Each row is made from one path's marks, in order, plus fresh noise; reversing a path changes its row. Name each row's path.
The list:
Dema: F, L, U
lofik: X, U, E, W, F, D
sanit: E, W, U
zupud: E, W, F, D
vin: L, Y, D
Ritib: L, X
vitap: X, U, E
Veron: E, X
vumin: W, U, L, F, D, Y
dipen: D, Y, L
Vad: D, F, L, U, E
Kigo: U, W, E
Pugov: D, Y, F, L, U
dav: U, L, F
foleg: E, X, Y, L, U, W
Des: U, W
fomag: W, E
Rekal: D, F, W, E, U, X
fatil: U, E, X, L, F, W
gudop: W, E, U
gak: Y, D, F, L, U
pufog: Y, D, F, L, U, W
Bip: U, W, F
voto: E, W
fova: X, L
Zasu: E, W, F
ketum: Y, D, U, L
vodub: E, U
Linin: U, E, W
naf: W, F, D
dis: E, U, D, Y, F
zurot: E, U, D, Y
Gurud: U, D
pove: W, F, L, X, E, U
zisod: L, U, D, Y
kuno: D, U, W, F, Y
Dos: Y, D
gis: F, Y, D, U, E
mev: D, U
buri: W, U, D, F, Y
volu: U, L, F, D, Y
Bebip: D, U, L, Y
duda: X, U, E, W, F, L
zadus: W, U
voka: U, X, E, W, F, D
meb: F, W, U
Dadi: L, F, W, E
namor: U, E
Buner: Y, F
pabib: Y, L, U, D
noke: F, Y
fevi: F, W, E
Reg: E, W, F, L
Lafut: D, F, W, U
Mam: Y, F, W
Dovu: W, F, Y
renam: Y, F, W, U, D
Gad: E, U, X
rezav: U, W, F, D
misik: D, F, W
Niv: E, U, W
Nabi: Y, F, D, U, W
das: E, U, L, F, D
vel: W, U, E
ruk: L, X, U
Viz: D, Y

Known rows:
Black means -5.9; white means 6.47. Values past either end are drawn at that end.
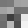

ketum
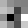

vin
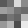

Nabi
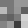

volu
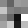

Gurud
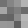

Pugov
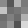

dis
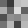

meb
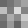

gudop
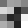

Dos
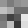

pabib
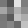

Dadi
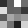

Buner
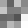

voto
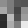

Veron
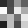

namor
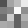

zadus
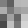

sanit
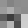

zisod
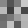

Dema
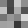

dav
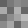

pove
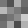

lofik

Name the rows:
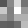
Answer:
fomag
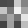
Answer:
Kigo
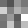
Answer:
Linin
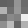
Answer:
fatil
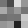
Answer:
rezav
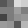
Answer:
Lafut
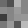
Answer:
Rekal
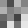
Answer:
Niv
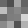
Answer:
voka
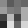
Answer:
Gad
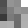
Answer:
mev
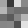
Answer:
zupud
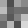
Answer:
das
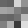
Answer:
renam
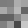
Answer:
vumin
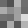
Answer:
duda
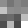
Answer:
zurot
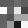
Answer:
noke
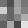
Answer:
gis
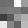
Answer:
misik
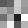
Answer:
Des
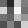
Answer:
fevi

